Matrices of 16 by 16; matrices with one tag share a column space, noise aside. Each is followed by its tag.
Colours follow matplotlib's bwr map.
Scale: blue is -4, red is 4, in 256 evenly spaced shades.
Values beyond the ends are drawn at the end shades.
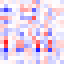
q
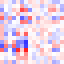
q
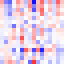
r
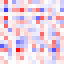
q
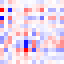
q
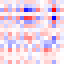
q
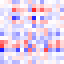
q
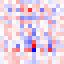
q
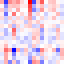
r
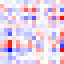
q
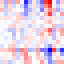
r
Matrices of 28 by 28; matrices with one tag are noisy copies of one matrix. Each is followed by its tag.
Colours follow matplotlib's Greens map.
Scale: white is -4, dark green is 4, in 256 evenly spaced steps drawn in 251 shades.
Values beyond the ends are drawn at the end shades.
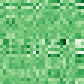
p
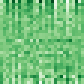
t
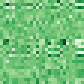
p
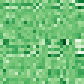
p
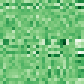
p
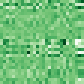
p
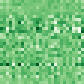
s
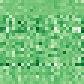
s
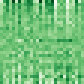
t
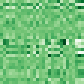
p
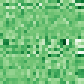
p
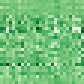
s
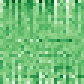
t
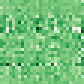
s
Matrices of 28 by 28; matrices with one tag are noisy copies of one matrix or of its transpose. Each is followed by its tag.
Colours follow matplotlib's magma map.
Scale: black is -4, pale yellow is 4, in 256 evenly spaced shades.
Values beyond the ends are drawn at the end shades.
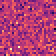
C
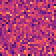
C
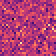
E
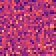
C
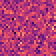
E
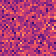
E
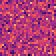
C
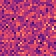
E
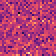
E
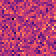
E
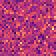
E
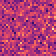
E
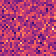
E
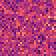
E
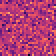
C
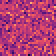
C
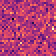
E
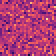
C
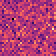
E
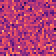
C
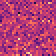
E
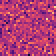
C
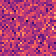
E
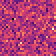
E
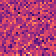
E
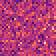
E
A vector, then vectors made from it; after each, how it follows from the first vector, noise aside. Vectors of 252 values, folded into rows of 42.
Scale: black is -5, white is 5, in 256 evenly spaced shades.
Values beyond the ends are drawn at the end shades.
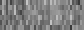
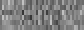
wrapped around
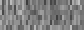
negated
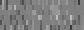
partly zeroed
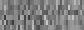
wrapped around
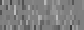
partly zeroed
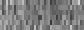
negated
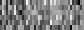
scaled up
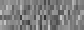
wrapped around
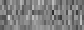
wrapped around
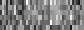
scaled up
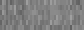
shrunk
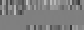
partly zeroed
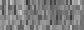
negated
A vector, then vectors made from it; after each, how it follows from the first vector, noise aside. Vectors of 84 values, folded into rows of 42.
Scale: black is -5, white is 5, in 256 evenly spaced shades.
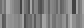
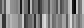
scaled up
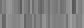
shrunk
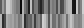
scaled up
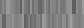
shrunk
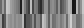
scaled up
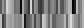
scaled up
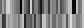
scaled up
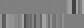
partly zeroed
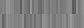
shrunk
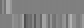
partly zeroed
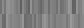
shrunk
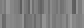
shrunk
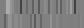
partly zeroed
